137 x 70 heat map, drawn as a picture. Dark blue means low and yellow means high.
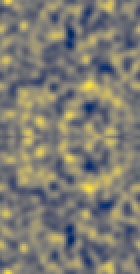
The texture is blotchy. It is mirror symmetric from top to bottom. The values follow a bell shape. There are no lone odd cells. No seam splits the table.
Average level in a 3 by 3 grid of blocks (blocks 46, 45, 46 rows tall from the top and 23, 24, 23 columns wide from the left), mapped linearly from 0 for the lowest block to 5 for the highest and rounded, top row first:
1 0 1
5 2 3
1 0 1
